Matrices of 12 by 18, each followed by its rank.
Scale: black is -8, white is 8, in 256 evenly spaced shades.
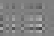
one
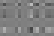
one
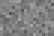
full rank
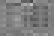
two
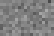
full rank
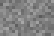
full rank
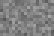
full rank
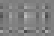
one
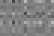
two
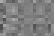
two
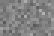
full rank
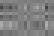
one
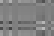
one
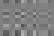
one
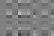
one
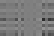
one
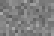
full rank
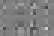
two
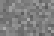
full rank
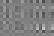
two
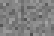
full rank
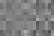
two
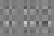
one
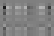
one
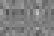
two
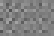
two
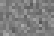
full rank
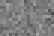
full rank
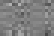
two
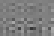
two
